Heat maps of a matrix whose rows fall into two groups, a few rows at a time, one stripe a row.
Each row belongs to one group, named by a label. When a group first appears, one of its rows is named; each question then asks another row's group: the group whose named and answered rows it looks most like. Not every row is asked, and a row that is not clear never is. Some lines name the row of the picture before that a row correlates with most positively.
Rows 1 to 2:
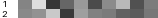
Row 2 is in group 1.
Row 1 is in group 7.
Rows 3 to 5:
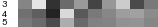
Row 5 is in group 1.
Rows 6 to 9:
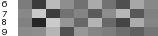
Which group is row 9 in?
1
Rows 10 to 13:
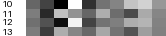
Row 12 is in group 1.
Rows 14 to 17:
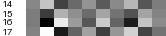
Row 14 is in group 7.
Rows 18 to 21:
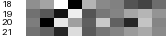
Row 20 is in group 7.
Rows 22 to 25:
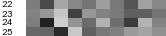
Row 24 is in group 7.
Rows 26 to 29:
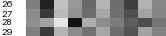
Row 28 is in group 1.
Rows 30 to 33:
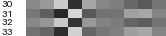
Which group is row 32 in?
1
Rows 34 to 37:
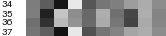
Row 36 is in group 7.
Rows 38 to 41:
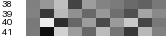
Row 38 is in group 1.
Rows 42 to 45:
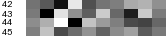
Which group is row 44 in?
1
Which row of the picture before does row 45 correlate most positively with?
40
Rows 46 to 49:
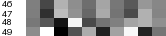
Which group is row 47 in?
7
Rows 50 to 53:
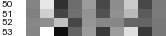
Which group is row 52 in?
1
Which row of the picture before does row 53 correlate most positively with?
49
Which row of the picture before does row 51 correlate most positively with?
49
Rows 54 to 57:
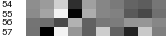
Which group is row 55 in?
1
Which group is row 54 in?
1
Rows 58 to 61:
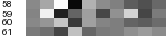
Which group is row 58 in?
1
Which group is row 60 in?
1
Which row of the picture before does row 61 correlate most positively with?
56
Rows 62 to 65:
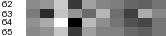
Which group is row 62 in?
1
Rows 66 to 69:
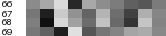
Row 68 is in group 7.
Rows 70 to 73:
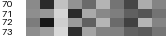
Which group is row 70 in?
7
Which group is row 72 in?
7
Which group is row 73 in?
1
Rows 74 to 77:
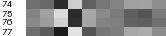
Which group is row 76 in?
1
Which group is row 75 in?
1
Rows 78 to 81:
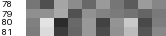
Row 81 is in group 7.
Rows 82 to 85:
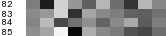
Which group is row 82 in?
7
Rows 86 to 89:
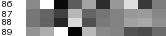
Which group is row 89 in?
1
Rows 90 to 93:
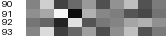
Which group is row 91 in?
1
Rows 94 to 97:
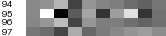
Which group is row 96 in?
1
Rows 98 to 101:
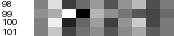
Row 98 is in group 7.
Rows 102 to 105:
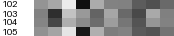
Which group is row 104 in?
7
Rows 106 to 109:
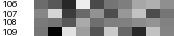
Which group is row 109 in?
7
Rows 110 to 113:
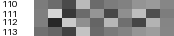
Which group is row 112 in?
7
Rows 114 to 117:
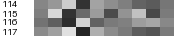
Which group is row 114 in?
1
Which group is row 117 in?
1
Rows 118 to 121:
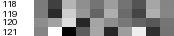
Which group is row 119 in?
7
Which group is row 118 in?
7
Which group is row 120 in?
1
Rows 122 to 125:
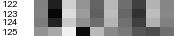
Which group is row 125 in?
1
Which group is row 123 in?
7
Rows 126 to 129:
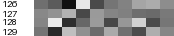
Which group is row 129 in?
7
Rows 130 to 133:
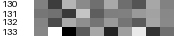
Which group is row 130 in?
7
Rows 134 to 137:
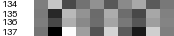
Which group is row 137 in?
7
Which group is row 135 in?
7
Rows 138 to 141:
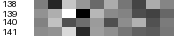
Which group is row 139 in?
1
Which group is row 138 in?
7
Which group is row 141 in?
1
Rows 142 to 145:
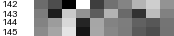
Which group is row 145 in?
1
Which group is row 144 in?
1
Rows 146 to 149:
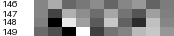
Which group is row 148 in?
7
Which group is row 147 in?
7
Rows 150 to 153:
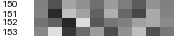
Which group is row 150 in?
7
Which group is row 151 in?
7
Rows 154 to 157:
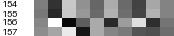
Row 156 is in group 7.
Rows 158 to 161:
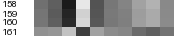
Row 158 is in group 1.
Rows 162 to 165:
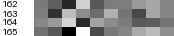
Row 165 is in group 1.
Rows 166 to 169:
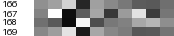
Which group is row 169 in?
1
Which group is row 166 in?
1
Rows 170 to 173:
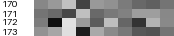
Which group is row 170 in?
1
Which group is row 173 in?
1
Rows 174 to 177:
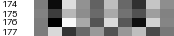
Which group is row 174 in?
7
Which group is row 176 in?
7
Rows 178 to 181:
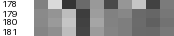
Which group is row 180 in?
1
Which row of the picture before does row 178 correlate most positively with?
177
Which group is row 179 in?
1
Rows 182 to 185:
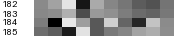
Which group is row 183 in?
1
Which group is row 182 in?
1
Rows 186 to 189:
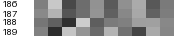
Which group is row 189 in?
7
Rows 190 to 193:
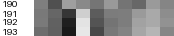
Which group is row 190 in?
7
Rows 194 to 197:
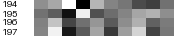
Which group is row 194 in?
1
